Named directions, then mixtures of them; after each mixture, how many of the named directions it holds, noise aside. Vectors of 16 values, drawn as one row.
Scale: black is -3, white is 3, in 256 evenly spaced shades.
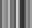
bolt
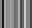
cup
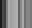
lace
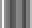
three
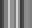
three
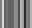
one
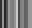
three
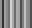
one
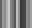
one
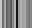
two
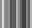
three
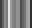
three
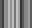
three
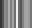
three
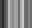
two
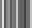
two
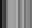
one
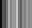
two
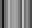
two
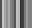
one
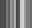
two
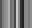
two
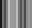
two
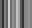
three
